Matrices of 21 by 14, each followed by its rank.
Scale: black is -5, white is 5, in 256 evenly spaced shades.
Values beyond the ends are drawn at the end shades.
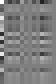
one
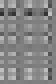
one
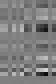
one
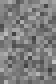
full rank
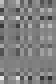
one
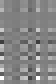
one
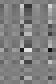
one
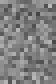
full rank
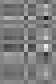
one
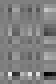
one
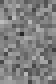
full rank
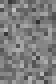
full rank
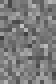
full rank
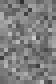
full rank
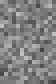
full rank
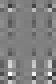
one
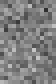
full rank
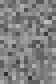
full rank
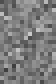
full rank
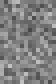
full rank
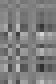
one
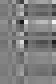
one
